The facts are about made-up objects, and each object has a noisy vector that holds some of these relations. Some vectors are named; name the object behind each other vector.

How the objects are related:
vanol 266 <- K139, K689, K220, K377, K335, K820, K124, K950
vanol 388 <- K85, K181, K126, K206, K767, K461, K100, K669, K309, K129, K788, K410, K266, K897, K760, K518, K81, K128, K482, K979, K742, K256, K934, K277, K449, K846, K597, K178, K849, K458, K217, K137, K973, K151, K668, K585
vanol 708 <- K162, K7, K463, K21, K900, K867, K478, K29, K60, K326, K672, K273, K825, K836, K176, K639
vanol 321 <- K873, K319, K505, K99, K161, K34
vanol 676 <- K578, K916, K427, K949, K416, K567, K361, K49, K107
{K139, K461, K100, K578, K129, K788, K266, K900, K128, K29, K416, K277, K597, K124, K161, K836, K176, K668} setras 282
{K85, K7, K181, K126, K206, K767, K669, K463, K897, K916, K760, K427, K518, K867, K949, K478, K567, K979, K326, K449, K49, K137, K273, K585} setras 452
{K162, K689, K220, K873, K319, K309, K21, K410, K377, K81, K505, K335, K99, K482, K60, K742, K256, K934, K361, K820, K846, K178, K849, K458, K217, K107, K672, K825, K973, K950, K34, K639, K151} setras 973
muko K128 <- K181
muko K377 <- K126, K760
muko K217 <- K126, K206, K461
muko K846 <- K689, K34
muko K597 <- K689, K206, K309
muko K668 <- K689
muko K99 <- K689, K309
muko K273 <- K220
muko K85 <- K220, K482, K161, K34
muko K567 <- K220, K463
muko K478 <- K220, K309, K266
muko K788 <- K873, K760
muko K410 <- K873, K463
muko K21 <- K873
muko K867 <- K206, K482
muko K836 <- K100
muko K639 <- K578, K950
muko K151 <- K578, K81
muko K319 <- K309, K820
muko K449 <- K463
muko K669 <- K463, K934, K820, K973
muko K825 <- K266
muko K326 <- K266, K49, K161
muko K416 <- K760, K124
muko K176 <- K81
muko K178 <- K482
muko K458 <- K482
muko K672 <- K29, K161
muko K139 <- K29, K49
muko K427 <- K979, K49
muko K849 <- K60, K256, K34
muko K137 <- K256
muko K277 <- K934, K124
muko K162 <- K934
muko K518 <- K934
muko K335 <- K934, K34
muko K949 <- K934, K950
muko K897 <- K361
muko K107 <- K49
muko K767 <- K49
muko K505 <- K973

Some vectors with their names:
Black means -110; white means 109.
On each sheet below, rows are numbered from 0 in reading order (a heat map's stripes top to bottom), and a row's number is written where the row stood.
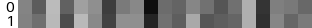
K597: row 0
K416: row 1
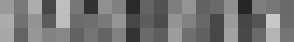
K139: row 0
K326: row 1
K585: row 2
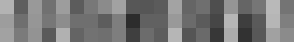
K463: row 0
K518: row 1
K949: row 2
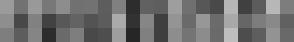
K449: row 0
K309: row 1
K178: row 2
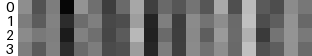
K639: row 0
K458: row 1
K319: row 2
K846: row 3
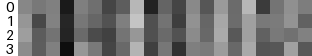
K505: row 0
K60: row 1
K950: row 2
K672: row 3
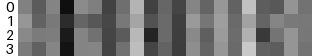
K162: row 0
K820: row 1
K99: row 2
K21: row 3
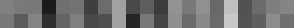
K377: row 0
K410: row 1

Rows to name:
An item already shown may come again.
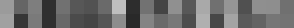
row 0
K34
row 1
K81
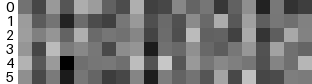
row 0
K128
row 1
K950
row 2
K567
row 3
K461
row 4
K361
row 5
K151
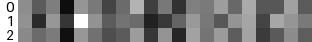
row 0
K672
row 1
K836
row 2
K107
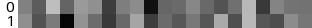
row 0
K788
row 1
K639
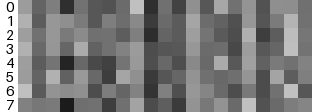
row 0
K34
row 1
K206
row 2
K137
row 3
K7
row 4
K950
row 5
K124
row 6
K979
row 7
K377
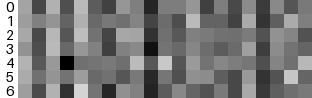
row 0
K578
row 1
K567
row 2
K29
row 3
K129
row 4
K361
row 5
K767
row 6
K176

